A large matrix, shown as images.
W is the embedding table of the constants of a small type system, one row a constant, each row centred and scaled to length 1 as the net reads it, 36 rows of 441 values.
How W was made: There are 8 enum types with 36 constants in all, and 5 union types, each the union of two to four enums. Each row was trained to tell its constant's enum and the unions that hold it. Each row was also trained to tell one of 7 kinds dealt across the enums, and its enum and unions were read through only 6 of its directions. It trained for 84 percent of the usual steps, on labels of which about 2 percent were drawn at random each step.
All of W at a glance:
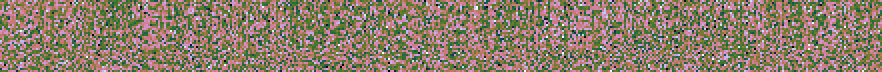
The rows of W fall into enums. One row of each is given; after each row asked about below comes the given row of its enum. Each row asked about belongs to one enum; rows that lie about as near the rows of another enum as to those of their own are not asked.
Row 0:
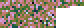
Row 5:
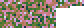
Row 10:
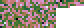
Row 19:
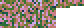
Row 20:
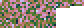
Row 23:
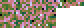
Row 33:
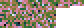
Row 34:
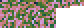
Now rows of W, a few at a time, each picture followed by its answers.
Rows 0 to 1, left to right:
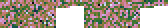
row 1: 20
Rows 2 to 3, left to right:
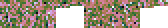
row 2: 19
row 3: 10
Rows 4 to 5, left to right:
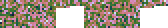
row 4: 10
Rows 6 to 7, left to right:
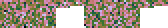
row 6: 20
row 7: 20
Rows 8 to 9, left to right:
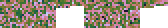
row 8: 19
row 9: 19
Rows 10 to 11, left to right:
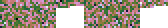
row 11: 0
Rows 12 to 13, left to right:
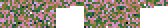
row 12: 0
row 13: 23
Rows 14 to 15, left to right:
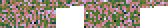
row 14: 19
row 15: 33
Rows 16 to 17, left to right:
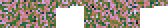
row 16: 33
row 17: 20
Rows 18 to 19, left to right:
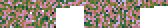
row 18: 5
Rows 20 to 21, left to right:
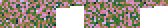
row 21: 33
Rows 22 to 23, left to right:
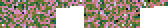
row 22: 5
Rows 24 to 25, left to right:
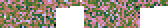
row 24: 5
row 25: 34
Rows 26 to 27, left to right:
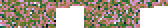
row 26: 33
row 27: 5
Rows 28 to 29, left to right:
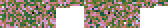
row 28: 33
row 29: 34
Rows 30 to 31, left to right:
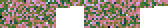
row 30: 23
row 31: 19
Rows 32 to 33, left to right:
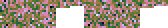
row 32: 20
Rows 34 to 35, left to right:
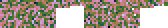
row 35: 23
